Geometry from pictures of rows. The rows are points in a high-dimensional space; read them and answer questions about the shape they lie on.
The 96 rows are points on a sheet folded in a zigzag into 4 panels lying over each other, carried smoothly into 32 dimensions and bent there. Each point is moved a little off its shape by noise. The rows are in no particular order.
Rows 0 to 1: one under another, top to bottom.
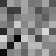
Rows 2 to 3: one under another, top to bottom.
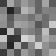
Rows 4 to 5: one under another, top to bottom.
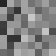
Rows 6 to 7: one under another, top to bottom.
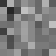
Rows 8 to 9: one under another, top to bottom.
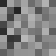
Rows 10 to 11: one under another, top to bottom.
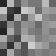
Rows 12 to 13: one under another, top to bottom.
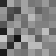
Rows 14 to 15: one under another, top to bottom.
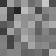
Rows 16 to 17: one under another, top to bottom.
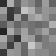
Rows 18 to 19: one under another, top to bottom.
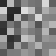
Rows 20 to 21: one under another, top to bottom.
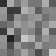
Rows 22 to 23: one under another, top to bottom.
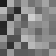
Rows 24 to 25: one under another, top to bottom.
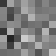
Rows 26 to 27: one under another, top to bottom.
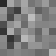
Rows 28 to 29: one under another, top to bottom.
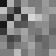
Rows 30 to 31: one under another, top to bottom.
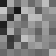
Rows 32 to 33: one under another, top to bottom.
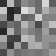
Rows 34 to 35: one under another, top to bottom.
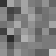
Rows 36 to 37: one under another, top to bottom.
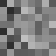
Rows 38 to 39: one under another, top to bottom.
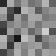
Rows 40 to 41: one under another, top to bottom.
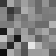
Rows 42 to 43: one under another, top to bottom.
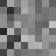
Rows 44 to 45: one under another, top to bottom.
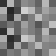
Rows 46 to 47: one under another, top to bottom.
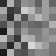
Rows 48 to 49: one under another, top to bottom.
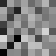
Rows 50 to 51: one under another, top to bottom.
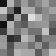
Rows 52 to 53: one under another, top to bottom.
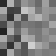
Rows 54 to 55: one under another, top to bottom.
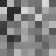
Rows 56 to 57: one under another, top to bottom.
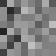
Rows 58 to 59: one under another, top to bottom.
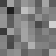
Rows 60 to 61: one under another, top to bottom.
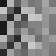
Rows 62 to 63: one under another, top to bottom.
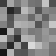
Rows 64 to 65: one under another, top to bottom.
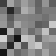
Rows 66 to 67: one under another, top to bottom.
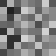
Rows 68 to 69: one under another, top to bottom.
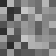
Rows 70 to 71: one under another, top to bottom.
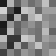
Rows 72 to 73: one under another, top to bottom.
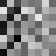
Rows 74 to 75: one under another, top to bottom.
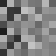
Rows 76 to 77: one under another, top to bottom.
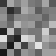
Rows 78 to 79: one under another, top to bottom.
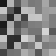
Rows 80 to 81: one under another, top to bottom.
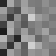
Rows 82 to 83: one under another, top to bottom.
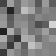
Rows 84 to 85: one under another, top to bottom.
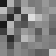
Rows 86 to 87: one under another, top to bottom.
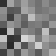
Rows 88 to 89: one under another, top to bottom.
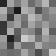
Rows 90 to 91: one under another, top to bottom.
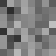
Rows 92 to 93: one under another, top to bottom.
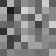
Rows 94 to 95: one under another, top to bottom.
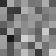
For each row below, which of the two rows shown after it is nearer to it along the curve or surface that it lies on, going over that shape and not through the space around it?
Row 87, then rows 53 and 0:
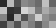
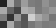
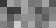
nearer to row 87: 0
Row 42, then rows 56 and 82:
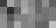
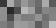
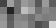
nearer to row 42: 82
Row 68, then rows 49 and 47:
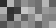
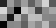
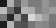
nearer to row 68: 49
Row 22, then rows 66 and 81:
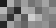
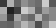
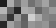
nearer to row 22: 81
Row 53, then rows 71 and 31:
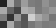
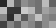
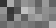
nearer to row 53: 31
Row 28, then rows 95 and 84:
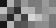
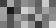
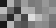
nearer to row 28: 84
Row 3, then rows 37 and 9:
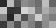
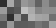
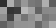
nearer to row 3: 9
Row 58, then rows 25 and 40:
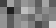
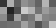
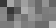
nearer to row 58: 25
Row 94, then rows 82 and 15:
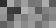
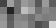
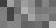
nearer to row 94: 82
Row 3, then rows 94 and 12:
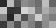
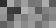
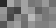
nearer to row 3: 94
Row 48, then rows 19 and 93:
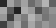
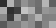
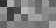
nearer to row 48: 19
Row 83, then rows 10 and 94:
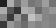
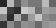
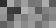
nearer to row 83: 94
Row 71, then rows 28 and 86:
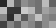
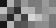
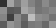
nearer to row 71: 28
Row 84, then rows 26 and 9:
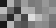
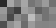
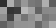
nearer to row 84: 26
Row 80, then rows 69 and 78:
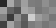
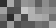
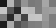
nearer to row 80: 69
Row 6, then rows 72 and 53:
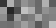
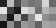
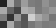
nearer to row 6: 72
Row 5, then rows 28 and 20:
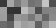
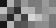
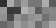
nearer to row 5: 20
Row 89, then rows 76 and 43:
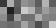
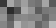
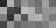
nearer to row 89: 76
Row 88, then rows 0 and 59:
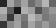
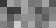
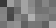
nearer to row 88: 0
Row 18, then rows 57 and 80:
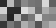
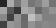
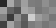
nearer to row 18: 57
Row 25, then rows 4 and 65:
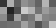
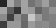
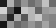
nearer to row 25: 65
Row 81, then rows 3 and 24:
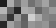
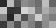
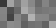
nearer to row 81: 24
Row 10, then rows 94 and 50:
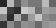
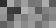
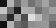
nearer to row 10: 94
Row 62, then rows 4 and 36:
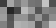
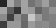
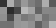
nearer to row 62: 36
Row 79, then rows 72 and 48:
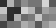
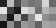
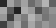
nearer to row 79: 72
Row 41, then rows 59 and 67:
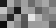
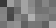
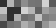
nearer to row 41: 59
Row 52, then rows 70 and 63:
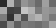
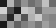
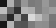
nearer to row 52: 63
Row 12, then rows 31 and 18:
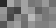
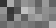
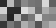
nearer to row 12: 31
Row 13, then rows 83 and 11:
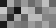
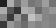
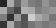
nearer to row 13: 83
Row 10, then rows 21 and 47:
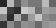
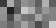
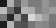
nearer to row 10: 21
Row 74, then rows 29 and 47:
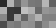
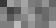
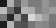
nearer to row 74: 29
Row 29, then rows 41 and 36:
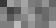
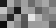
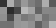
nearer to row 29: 36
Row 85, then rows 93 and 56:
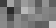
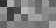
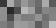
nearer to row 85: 93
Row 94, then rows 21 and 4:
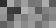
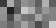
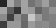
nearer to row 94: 21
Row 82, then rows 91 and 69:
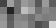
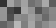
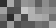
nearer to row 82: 91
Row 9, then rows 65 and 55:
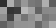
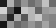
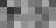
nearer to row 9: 55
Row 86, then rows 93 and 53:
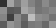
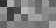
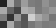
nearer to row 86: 53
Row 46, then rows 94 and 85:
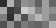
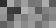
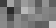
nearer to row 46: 85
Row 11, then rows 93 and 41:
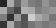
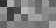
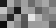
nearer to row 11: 41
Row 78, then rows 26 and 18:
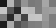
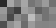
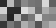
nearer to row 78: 26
